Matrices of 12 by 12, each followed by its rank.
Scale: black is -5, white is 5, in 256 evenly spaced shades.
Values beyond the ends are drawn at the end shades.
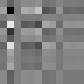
one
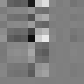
one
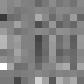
two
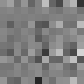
two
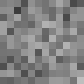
full rank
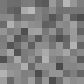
full rank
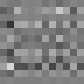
two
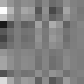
one
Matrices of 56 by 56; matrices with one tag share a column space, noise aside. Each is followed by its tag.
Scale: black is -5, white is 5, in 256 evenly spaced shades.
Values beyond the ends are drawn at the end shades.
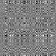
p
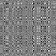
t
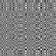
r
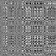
t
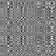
t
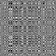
t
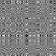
p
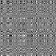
p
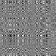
p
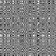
p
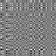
r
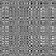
t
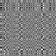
r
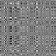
t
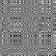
p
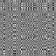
r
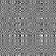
p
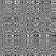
p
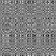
p
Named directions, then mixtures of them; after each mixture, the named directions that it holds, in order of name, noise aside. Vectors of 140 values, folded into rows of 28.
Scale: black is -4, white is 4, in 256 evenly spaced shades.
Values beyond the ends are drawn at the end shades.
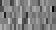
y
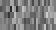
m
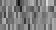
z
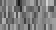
z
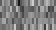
m, z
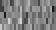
y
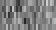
m, z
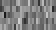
m, y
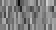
z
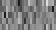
y, z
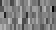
y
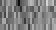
z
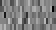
y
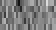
z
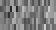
m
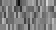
z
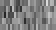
m, z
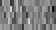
m, y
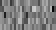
y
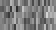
m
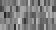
m, y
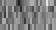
z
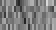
z
